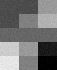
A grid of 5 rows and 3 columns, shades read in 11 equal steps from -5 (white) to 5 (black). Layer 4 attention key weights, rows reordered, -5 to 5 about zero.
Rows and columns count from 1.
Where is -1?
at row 1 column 3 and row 4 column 2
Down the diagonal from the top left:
2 0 1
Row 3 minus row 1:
-1 -1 2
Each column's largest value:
2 2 5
